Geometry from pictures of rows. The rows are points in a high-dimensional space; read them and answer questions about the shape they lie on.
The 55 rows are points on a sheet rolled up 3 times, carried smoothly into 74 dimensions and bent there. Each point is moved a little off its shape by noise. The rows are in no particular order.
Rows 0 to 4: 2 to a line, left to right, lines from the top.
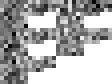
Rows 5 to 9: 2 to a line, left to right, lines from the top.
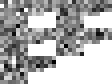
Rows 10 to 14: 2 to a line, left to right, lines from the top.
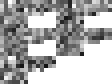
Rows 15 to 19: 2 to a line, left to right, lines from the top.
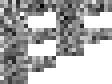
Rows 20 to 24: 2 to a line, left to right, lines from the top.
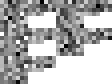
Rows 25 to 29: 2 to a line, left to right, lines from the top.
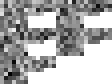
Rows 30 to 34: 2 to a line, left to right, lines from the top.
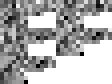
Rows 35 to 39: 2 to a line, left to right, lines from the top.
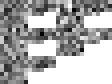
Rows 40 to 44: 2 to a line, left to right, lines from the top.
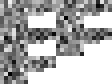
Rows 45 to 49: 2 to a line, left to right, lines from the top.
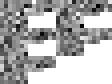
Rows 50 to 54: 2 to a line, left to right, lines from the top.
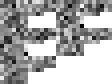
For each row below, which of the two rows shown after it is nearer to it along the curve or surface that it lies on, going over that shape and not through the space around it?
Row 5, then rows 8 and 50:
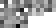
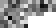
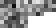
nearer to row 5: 50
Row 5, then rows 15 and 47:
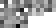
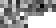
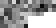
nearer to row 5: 47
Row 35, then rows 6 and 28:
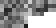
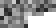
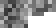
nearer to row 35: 28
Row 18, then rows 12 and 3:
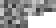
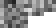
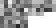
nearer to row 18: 3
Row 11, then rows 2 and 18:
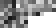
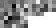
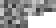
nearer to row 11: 2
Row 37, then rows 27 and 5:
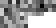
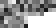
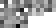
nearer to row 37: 27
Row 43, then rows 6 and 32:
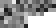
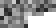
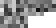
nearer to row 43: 32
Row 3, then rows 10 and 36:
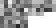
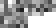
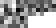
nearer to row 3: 10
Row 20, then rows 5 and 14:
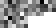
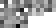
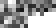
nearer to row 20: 14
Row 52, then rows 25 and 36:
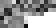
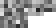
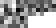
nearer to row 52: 25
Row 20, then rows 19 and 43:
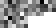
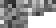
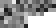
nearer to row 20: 43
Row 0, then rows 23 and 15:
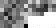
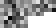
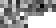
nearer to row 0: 23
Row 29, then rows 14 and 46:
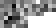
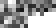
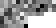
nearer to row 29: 46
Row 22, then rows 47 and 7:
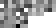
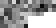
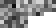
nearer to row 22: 7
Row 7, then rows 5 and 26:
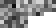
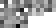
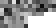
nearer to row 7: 5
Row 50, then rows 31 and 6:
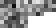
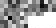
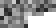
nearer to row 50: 31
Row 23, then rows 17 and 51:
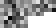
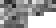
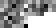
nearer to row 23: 51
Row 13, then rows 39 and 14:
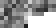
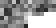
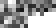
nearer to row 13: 39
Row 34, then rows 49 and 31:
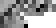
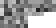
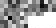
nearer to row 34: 31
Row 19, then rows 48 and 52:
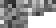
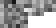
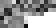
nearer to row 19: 48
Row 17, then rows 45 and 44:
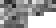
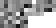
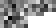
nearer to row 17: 45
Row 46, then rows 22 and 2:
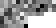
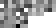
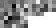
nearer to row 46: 2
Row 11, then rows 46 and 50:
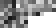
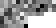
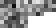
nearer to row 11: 50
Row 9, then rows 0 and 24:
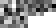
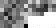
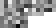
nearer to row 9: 24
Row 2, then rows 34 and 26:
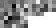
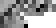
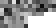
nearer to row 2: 34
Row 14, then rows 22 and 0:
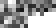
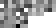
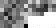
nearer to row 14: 22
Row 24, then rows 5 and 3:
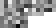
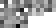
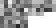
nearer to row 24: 5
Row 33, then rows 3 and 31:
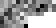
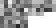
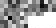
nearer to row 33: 31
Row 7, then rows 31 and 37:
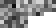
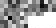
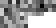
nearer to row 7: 31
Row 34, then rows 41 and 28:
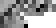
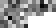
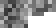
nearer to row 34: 41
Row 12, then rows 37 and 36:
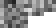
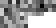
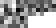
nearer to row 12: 37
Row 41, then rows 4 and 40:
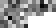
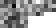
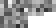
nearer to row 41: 4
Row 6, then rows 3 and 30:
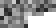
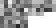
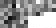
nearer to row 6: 3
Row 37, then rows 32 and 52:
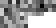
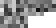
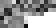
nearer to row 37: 52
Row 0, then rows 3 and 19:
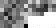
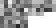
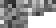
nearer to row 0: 19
